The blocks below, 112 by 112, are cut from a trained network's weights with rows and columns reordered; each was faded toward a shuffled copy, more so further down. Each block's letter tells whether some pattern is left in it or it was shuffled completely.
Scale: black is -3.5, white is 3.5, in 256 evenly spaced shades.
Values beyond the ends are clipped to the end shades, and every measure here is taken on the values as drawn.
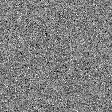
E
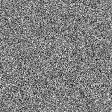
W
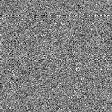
W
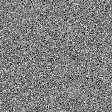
E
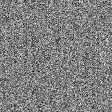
W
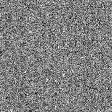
W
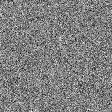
E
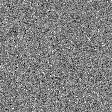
E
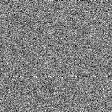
W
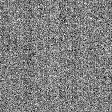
W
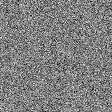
E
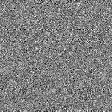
W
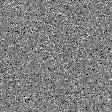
E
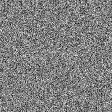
W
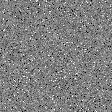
E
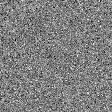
E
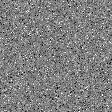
E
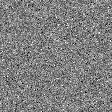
E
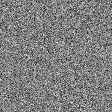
E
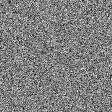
W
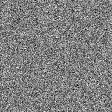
W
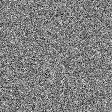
E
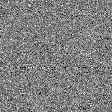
W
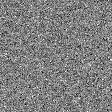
E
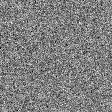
E
